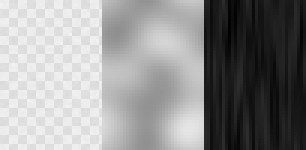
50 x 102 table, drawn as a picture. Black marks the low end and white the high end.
The table splits into one row of 3 panels. Panel 1,1: very high, checkered, faint in contrast. Panel 1,2: high, smooth. Panel 1,3: very low, streaked downward, faint in contrast.
